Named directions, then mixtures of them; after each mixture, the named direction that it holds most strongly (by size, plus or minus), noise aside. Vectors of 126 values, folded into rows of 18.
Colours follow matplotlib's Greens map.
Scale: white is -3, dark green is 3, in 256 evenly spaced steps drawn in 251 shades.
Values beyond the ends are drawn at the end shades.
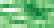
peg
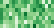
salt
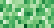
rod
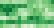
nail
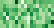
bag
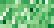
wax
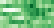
peg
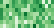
salt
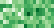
rod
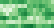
nail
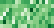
wax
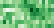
peg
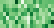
bag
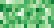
rod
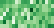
wax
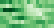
peg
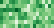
salt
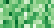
salt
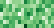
rod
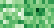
rod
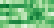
nail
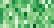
salt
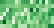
wax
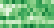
nail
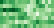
peg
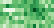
peg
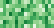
salt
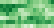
nail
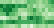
nail
